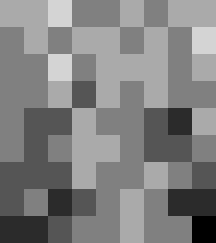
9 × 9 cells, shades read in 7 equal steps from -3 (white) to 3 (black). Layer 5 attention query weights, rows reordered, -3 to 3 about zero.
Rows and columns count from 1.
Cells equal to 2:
6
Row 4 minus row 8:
-1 0 -3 0 -1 1 -1 -2 -2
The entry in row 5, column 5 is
0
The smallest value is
-2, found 3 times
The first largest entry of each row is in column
4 1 1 4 8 2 1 3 9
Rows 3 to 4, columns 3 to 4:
-2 0 | -1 1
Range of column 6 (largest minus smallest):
1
